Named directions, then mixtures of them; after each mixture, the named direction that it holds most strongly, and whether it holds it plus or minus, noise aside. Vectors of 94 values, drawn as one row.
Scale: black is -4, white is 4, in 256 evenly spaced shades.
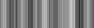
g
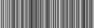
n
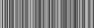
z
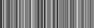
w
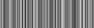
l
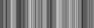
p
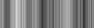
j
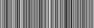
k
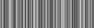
l, plus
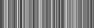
k, minus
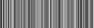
z, minus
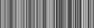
p, minus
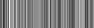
z, minus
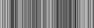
p, minus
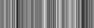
p, plus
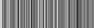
w, minus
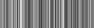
k, plus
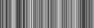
p, plus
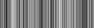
p, plus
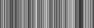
g, plus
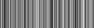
n, minus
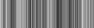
p, minus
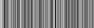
l, plus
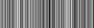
k, minus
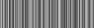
z, plus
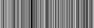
n, plus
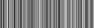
z, minus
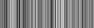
p, plus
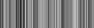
l, minus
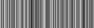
n, plus
